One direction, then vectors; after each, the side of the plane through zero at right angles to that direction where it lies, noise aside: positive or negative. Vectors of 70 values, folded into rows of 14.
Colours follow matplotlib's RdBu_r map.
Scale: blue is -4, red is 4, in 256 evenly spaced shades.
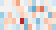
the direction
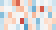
positive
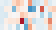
positive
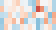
positive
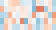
positive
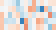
negative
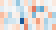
negative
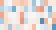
positive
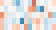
negative
